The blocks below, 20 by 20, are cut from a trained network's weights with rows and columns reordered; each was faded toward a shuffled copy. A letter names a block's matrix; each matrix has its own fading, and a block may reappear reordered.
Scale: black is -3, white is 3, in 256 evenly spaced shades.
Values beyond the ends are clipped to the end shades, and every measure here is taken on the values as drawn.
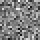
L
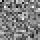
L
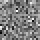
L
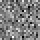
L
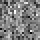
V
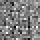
V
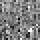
V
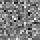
L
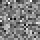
L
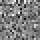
L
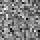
V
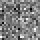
V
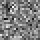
L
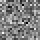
L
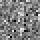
V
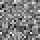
L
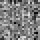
V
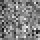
V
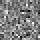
L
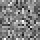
L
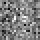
V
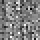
V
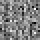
V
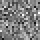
L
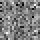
V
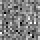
V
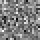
L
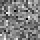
L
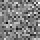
L
